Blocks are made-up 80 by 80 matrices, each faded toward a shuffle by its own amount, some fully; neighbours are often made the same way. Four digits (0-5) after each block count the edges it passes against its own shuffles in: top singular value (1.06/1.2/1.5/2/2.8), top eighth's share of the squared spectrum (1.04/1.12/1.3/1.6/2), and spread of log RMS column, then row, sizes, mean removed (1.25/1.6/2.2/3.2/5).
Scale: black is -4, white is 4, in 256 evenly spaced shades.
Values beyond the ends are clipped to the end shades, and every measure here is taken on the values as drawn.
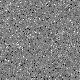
2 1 0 0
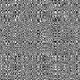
5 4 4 3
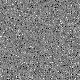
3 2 0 0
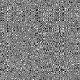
4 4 2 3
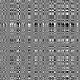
5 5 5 4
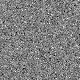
0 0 0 0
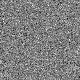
0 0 0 0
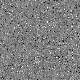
1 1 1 0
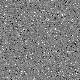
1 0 0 0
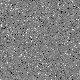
0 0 0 0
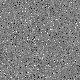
1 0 0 0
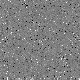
2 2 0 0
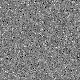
0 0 0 0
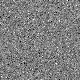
0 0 0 0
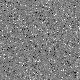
0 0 0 0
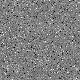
0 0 0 0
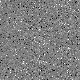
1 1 1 0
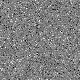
1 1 0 0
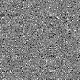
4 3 1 1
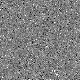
3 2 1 0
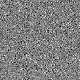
3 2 0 1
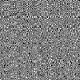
4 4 2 2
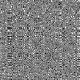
4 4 2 2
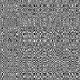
5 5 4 3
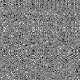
4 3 2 2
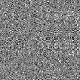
4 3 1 2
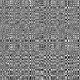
5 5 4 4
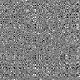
4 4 2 2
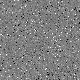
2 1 0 0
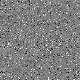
3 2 1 1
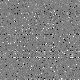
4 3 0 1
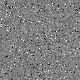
0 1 0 0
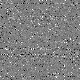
3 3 0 2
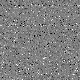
2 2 0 1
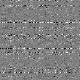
4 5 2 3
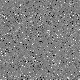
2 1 0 1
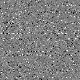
3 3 0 2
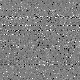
3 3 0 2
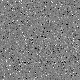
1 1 0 0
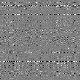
4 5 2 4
